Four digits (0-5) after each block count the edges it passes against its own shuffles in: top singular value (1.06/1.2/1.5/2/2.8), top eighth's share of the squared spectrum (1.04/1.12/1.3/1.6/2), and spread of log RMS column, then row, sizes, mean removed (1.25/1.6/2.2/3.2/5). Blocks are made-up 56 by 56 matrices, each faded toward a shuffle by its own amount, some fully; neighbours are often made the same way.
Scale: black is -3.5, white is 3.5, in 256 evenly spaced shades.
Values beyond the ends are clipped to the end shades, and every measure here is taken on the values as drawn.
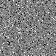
0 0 0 0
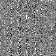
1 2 3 0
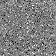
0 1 1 0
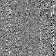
2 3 3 0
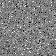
0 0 0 0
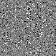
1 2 2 0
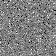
0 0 0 0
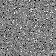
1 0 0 0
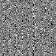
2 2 3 0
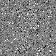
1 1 1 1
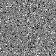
0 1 1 0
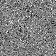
0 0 0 0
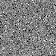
0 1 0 0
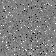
2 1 0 0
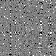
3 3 2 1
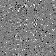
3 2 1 0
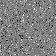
0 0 0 0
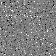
1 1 0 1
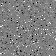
1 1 0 0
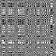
5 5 4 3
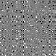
4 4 2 2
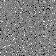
3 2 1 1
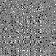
4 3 2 2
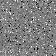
2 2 0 0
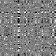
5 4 3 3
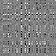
5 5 3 3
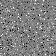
0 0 0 0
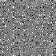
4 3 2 1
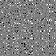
4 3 2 2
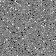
0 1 0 0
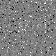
2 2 0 0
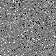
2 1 0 0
